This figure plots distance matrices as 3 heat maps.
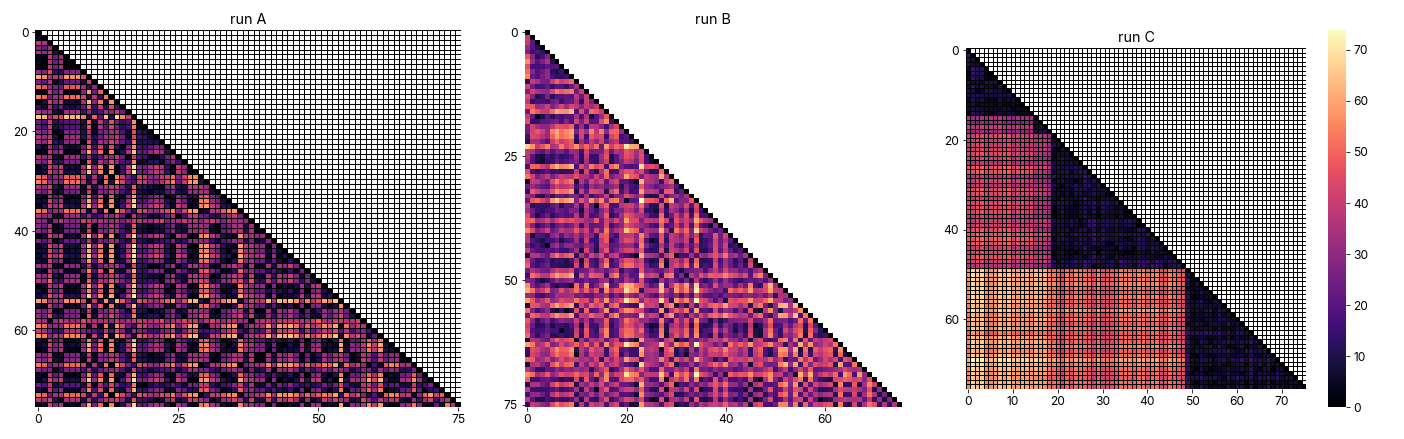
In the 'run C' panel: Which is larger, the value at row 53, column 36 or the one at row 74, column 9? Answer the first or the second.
the second
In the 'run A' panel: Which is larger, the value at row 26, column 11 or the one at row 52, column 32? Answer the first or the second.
the first
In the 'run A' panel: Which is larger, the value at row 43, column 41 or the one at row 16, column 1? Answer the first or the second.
the second
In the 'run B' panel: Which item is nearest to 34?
20
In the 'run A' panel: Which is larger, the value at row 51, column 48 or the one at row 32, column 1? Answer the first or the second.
the second
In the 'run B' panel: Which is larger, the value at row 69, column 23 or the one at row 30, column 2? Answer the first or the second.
the second
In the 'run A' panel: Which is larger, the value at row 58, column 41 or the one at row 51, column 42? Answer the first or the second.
the first
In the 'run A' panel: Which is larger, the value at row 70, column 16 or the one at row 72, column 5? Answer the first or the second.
the first
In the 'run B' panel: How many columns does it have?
76
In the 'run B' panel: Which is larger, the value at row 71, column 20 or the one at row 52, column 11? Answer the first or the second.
the second
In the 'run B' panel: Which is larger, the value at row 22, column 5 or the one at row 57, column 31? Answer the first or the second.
the first
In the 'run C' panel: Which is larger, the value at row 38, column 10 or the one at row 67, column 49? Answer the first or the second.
the first
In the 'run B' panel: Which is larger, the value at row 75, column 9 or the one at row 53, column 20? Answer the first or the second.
the first
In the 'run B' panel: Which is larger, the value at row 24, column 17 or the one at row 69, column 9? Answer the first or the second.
the second
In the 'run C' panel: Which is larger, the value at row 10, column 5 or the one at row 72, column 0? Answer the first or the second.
the second
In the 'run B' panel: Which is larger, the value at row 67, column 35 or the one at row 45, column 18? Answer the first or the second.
the second
